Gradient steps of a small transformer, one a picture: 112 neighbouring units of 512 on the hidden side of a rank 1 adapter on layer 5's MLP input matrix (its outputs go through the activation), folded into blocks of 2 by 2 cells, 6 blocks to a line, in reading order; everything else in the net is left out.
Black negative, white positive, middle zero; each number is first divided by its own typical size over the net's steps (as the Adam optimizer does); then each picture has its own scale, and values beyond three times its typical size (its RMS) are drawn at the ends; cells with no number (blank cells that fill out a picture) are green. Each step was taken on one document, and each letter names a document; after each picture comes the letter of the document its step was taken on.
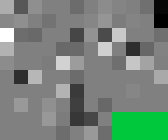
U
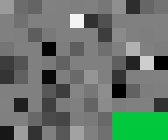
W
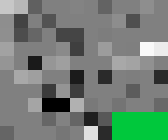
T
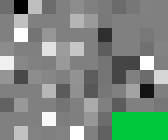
W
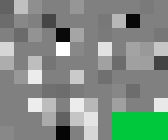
T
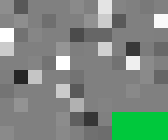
U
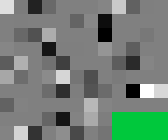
W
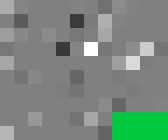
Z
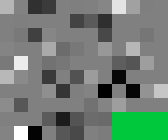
W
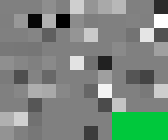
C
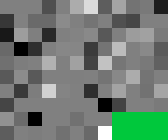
C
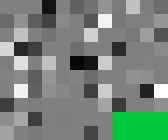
C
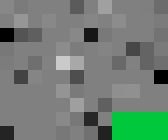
U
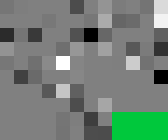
U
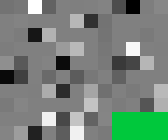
W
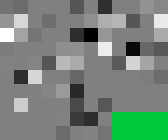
U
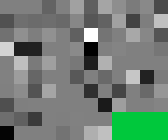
C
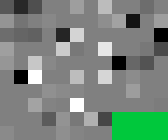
T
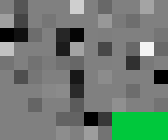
T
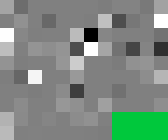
U
